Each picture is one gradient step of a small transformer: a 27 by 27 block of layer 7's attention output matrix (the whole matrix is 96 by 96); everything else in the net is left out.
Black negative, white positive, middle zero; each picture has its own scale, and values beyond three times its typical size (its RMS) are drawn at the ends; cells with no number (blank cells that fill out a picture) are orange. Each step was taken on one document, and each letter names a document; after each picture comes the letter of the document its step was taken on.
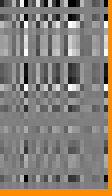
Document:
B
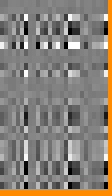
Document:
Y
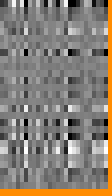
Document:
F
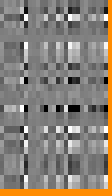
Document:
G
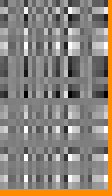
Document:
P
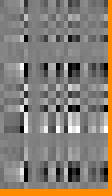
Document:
G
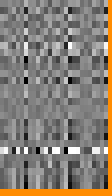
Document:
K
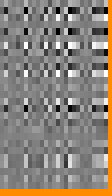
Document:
K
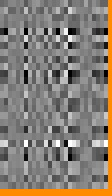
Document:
P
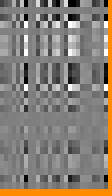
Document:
B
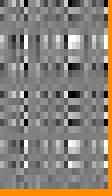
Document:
F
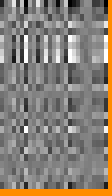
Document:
B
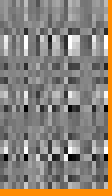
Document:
K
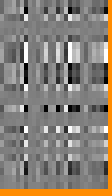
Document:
G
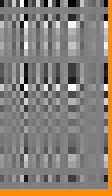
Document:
B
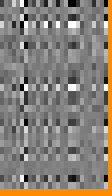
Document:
B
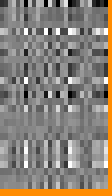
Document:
F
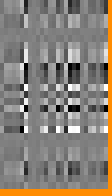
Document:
G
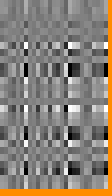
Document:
Y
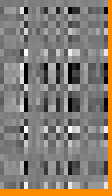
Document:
G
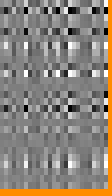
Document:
K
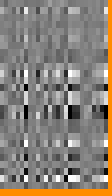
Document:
Y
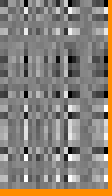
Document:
P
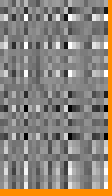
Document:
K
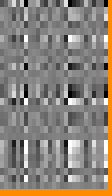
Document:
F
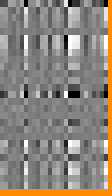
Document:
Y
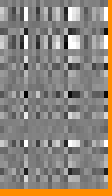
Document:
Y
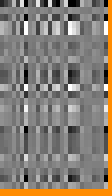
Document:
B
